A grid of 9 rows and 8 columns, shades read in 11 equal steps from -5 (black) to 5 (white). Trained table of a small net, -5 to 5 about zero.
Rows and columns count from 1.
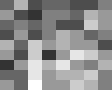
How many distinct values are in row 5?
5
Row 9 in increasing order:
-1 0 1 1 1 2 3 5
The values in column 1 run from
-3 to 2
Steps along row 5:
down up down up down same down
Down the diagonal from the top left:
-1 -2 -1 0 2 4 0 0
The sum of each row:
-7 -2 -2 -1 7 8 11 10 12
